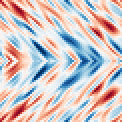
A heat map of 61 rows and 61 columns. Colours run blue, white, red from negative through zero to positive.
Average level on the scale: 50%. Mirror symmetry: top to bottom. Slope: none.
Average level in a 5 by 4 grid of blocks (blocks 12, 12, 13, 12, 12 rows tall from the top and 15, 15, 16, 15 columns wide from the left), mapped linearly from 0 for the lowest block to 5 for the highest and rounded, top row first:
5 4 2 4 | 2 2 1 4 | 5 0 0 1 | 2 2 1 4 | 5 4 2 4
